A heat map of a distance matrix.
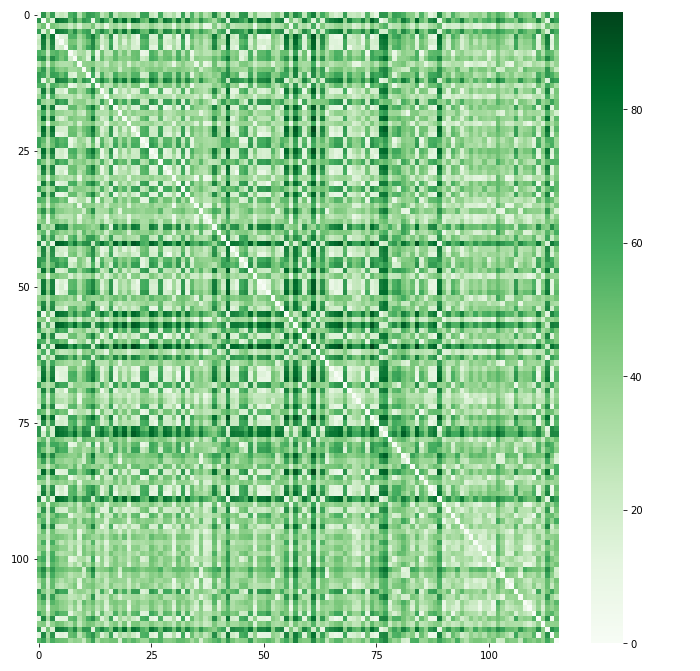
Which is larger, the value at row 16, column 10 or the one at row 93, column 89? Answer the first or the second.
the second
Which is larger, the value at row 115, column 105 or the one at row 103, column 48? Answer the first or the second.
the first
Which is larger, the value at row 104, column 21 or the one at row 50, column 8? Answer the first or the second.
the second
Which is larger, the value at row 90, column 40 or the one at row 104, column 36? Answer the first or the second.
the second
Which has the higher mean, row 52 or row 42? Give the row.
42
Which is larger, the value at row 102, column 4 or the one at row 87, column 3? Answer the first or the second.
the second
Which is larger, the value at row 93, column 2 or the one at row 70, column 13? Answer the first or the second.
the second
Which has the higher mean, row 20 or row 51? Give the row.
51
